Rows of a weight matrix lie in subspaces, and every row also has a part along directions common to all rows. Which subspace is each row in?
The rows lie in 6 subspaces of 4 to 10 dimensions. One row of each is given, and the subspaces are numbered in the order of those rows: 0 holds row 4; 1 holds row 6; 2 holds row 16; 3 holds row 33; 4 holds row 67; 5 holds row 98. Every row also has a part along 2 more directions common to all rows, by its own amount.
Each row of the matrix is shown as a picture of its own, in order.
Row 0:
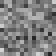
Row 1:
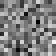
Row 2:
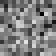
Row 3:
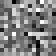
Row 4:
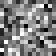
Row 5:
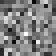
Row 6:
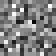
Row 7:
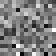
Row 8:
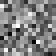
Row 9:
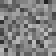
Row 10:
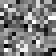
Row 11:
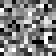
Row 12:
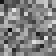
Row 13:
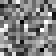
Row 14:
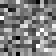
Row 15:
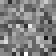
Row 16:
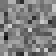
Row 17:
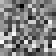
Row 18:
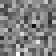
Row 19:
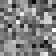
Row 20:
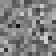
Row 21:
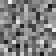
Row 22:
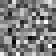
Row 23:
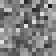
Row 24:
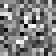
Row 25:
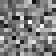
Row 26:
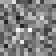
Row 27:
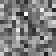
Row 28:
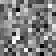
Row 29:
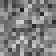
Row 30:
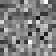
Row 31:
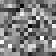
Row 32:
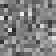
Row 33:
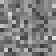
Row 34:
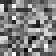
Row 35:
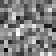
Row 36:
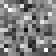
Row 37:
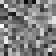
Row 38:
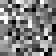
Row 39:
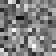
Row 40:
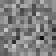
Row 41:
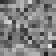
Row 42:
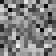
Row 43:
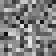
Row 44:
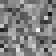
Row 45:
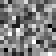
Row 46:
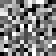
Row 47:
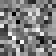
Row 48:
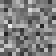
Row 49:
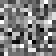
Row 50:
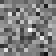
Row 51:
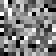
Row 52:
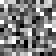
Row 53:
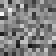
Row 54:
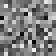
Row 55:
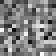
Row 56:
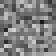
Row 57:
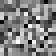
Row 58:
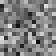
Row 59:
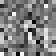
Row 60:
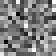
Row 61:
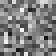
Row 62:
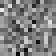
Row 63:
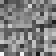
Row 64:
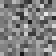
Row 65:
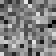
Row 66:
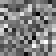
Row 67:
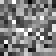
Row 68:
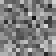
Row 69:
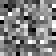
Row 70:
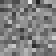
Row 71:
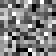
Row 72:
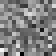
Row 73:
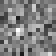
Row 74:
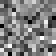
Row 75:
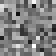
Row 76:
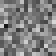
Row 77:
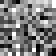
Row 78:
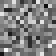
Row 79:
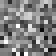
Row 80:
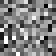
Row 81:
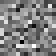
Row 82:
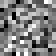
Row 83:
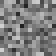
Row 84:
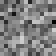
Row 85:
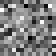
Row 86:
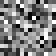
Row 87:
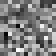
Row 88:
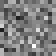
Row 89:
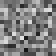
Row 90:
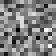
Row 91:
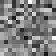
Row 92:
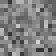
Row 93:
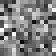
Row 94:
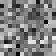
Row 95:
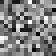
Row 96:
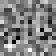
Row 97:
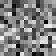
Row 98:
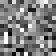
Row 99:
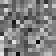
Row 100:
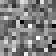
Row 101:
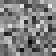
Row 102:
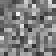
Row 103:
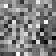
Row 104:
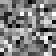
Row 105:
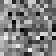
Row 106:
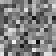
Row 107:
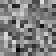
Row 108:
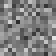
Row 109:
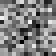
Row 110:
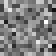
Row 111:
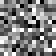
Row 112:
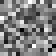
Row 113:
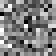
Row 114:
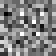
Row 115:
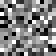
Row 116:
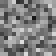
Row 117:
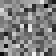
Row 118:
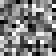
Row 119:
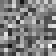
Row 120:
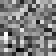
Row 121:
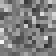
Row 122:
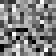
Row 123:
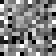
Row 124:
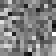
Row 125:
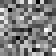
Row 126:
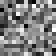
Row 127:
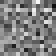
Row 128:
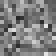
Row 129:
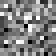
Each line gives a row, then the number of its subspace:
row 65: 1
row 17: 3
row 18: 0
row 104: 0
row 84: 1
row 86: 3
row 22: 2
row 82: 3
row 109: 3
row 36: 2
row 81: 3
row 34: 3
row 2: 1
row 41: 3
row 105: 4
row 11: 0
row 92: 2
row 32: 3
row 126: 4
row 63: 1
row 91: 3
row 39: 2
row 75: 4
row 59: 1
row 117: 5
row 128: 2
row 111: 3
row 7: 3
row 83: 4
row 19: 5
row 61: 5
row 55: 3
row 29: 1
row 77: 4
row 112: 2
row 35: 1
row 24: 0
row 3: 4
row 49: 0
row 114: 0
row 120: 5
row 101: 2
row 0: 4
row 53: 2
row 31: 3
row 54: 0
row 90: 4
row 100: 5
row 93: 2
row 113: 0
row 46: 5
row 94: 3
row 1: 5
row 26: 4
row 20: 0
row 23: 0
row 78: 5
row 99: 4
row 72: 4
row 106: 4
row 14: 4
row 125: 4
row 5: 4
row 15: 5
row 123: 1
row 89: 3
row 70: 3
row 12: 4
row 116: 2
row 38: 5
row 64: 4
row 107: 5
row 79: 5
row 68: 3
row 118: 4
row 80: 2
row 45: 1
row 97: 3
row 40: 3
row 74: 2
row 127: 3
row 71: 5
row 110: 2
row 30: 0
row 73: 1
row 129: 0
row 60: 4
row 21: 1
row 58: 1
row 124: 4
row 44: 2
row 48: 2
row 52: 1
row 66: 3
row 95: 4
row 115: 2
